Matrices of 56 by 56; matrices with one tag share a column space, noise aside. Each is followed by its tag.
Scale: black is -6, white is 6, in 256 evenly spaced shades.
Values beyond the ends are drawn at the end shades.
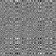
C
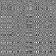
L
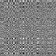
C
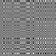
C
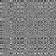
C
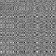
L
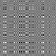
L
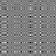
L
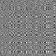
L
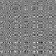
L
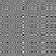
L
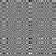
C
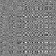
L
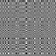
C
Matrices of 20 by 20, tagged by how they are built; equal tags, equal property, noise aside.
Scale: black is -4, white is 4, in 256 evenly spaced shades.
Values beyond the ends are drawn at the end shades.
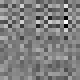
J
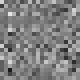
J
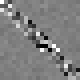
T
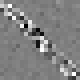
T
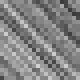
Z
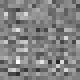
J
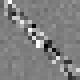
T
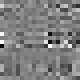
J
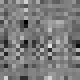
J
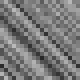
Z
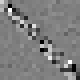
T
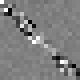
T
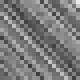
Z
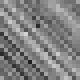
Z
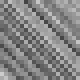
Z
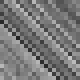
Z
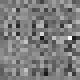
J
